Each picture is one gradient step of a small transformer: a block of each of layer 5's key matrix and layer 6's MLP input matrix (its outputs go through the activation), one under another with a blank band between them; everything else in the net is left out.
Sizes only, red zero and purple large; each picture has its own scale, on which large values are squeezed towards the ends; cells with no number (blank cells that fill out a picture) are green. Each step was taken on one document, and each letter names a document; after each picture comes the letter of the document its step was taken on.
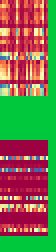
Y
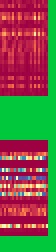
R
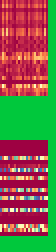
Y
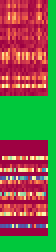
R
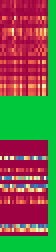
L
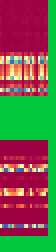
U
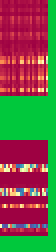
U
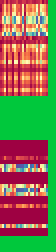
U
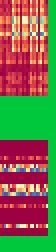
U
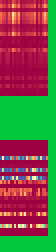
R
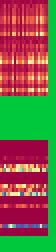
U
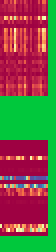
L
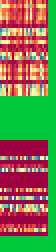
Y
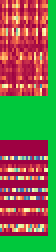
Y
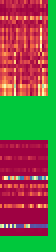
L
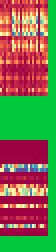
U
